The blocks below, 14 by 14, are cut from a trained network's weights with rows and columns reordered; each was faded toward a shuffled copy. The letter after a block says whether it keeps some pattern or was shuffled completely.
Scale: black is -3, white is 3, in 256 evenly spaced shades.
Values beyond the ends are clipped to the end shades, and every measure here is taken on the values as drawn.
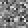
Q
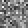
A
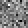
A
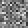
Q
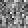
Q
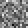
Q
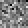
A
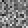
A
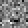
Q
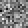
A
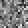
A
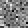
A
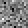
A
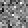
A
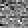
Q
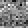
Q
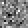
A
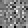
Q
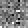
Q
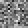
A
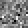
A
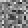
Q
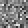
A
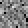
A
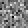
A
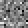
A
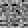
Q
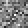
A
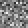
A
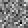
Q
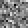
A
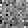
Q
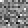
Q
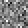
A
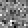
A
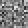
Q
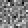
A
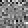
Q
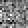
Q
